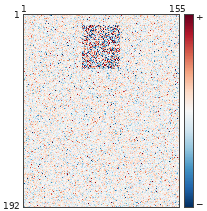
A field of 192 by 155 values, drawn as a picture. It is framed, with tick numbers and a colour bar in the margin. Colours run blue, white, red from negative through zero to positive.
In the top middle lies a patch that is rougher than the rest. There are no regular stripes. No overall slope runs across the table. Overall the values sit about 50% of the way up the scale. The distribution is heavy-tailed on both sides.
